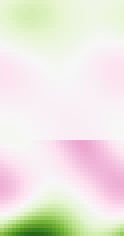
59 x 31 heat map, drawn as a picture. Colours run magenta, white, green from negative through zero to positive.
Histogram: skewed, a long tail of high values. Lone odd cells: none. Seam: horizontal, 60% of the way down, the top part calmer. Roughest part: bottom left.
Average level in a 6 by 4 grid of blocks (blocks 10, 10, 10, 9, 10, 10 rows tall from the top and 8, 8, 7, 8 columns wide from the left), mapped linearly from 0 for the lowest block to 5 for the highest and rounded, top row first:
3333 | 2222 | 2222 | 2211 | 1210 | 4542
